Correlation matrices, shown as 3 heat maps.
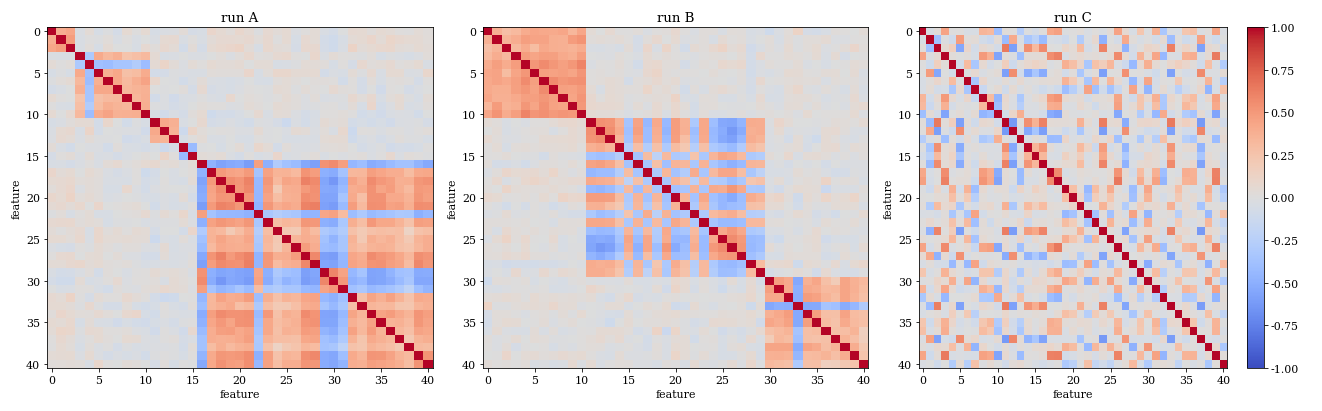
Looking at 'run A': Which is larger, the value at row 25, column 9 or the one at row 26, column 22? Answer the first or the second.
the first
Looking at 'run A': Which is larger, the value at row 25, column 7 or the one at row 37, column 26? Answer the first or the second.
the second
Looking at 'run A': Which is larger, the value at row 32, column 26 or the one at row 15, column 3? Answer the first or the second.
the first
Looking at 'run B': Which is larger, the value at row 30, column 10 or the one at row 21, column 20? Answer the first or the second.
the second
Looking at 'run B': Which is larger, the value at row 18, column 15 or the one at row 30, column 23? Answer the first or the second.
the second
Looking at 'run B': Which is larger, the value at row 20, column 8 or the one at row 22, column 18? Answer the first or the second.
the first
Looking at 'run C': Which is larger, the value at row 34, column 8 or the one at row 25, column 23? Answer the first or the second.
the second
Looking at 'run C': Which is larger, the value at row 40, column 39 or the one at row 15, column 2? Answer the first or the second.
the second
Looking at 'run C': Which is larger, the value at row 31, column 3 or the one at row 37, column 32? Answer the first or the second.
the first
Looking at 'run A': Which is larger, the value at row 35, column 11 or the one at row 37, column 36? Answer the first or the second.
the second
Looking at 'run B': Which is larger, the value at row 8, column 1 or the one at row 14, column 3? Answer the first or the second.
the first
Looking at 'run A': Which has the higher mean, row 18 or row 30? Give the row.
18
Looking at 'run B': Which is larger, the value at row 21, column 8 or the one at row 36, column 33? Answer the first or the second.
the first
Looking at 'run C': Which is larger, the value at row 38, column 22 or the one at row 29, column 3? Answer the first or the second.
the second
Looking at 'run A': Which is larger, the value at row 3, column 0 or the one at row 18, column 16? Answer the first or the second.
the first
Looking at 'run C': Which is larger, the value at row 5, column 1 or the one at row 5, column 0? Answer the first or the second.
the first
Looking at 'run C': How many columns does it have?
41
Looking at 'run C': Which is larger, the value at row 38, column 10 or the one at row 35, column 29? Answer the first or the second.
the second
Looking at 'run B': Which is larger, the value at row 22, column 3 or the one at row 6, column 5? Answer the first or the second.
the second
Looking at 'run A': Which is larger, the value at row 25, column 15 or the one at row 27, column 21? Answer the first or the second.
the second
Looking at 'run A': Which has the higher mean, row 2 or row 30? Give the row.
2
